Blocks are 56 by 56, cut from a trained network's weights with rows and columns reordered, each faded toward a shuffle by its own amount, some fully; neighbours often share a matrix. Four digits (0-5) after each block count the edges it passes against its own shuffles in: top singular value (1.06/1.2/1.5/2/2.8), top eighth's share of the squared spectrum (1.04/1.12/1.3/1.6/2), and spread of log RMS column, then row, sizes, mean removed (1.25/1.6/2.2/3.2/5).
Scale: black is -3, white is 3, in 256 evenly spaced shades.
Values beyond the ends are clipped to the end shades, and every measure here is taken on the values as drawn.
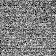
2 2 0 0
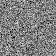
0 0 0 0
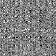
3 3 1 2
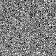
2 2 0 0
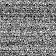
3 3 0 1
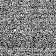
2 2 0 0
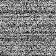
3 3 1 1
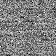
1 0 0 0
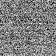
1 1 0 0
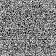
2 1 0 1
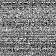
4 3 1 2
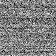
3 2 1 1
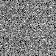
0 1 0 0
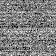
3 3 0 1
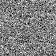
1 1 0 0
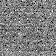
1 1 0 0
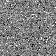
0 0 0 0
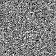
1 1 0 0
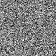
3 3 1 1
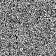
0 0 0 0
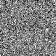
3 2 0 0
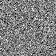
0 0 0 0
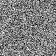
0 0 0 0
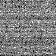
3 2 1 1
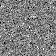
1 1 0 0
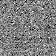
1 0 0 0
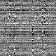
4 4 2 2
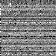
4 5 2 3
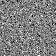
0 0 0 0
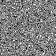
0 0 0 0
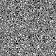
2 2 1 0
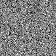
1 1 0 0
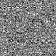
3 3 0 2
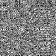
3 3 0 2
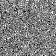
2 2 0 0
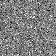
0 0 0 0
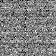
2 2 0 0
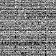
4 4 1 2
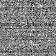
3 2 1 0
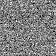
1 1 0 0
